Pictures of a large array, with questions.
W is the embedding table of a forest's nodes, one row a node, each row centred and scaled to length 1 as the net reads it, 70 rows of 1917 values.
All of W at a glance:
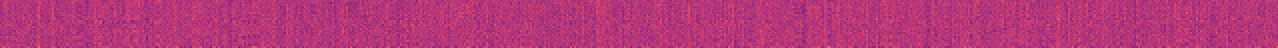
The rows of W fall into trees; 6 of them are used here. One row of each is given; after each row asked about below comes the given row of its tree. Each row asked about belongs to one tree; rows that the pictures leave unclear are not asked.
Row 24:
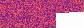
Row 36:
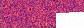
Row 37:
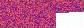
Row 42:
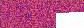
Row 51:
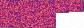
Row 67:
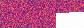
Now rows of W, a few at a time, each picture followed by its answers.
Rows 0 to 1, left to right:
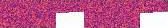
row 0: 36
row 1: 51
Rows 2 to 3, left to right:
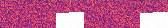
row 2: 67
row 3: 36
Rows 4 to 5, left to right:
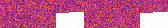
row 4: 24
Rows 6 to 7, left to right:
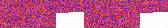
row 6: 36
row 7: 42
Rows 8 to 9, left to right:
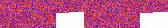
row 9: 24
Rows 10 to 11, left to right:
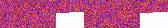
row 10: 67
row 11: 24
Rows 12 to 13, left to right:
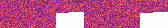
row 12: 67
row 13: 42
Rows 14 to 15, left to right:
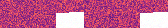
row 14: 24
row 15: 42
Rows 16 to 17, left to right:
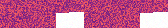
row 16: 24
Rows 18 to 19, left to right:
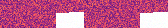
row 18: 24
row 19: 42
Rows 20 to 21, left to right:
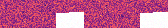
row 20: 24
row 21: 37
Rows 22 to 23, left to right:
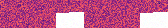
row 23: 67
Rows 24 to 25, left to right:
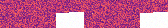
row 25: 24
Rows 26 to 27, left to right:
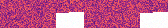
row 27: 51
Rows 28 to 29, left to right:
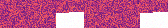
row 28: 24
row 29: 51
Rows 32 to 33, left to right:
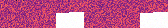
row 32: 67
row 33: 67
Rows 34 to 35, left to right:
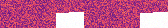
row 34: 67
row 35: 42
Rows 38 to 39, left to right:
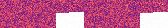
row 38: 37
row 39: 36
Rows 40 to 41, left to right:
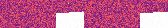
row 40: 42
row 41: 51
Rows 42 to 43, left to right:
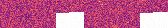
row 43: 37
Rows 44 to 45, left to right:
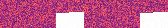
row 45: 24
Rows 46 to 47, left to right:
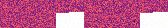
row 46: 51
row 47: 51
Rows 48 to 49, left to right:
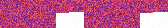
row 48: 24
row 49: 42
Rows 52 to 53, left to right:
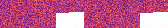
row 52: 42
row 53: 67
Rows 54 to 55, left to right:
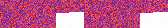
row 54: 67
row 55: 67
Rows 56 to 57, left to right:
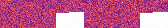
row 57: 51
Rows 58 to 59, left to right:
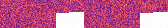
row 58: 67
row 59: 24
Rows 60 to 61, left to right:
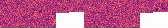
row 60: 24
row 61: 51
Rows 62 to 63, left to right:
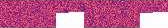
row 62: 51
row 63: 67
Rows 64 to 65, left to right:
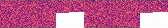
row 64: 67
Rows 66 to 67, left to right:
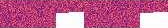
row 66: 67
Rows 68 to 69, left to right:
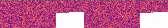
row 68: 36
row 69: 24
